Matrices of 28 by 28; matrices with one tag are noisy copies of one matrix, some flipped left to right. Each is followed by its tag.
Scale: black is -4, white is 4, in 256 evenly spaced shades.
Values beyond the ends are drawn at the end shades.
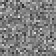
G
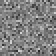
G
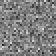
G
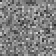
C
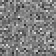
G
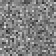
C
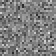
G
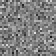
G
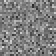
G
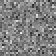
G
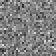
G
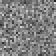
C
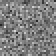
C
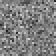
C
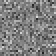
G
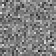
G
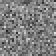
C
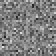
G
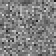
C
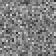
C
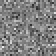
G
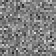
G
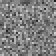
C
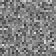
G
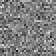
G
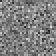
C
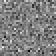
G
